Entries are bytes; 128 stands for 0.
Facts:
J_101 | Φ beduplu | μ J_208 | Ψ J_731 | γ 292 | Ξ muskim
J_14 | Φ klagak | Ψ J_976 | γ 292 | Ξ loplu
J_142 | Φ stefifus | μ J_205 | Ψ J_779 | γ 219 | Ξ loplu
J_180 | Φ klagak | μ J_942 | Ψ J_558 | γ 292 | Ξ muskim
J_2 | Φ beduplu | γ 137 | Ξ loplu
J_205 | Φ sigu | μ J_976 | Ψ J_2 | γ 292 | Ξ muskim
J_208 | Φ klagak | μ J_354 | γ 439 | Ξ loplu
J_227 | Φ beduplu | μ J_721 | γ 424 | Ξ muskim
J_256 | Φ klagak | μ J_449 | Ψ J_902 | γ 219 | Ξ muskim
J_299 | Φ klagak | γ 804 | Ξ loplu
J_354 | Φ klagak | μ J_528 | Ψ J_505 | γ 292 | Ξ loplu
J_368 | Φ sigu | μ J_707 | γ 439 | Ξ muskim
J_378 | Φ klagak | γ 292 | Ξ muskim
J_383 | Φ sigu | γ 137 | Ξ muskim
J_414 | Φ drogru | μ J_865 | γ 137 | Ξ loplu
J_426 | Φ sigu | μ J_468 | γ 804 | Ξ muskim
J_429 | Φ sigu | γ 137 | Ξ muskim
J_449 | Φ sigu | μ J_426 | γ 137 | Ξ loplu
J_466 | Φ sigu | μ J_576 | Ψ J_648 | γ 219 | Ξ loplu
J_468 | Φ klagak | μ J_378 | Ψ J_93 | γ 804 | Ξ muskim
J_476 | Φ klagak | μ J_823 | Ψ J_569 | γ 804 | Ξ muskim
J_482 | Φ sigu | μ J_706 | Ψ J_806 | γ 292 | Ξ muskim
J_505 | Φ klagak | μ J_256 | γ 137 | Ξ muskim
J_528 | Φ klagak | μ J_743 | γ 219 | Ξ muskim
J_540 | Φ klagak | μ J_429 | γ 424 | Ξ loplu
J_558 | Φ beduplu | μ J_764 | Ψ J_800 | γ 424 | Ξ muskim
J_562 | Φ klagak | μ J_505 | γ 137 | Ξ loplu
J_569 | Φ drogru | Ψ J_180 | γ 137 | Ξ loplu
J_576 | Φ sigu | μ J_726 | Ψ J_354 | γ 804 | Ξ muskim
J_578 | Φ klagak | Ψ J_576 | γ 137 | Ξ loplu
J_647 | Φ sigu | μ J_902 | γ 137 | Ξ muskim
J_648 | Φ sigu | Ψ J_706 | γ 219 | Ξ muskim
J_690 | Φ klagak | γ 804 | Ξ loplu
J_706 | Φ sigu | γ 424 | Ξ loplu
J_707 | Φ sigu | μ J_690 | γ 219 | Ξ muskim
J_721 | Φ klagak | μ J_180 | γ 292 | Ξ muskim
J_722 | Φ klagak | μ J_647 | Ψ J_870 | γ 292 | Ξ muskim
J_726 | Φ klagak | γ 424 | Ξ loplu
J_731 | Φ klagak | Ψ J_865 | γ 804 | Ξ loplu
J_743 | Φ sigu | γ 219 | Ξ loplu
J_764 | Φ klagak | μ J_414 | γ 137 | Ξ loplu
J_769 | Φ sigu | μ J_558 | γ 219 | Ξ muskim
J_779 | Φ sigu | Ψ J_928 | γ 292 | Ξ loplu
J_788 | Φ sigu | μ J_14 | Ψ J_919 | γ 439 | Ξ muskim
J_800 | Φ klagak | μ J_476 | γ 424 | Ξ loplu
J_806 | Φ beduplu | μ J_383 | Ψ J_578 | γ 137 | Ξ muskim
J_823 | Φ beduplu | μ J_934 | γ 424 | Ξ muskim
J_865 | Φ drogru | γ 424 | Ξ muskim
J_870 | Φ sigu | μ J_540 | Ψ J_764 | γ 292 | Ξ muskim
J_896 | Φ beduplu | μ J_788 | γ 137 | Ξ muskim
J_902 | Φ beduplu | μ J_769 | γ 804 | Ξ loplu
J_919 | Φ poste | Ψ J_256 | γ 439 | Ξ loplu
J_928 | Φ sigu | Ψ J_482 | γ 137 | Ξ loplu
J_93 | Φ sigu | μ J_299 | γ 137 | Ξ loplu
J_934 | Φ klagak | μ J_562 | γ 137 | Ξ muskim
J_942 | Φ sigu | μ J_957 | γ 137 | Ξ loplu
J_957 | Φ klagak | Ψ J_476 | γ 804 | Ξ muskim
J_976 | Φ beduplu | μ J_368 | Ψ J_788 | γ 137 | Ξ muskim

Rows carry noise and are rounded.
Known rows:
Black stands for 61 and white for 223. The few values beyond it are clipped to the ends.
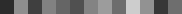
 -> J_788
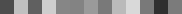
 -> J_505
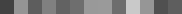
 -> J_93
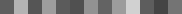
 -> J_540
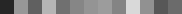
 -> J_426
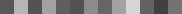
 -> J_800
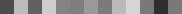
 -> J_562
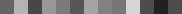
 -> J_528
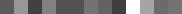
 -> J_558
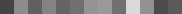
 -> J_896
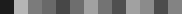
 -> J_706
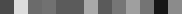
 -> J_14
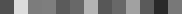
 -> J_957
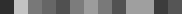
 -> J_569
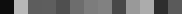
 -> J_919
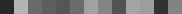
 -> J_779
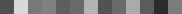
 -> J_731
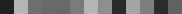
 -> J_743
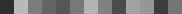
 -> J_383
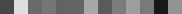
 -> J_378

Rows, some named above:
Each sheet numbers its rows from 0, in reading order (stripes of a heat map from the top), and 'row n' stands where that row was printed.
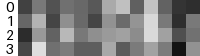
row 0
J_707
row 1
J_722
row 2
J_449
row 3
J_378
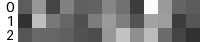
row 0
J_902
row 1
J_569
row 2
J_976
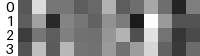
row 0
J_578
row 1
J_769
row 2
J_142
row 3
J_468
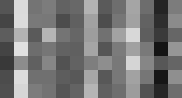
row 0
J_578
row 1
J_726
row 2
J_476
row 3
J_378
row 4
J_227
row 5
J_14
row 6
J_690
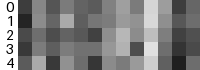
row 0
J_101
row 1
J_823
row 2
J_205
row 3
J_142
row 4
J_208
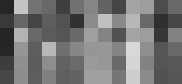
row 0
J_865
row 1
J_368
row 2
J_779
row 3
J_426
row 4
J_576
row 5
J_942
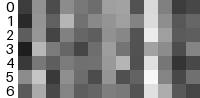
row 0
J_466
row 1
J_426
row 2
J_647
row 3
J_706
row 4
J_142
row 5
J_764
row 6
J_414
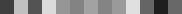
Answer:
J_256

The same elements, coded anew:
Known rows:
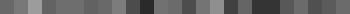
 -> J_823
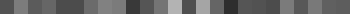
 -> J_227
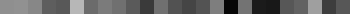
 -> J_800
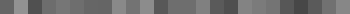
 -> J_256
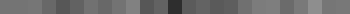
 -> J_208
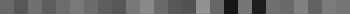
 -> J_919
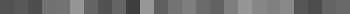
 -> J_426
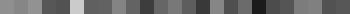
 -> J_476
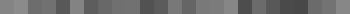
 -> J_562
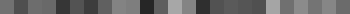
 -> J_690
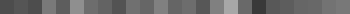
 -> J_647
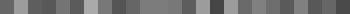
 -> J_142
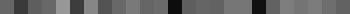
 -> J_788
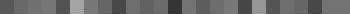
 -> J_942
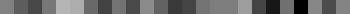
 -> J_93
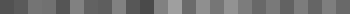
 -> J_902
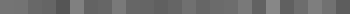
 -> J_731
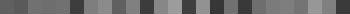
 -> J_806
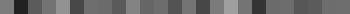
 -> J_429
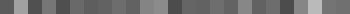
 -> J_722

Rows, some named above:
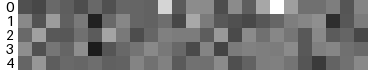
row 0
J_378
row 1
J_865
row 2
J_142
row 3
J_14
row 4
J_256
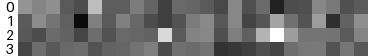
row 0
J_476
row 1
J_726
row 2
J_378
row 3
J_707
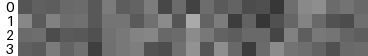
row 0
J_368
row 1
J_414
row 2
J_528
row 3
J_558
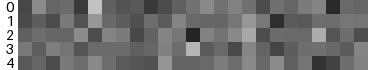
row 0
J_576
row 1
J_647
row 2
J_205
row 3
J_569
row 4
J_449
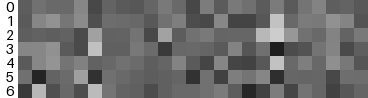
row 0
J_779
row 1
J_101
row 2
J_468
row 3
J_476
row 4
J_101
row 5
J_706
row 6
J_466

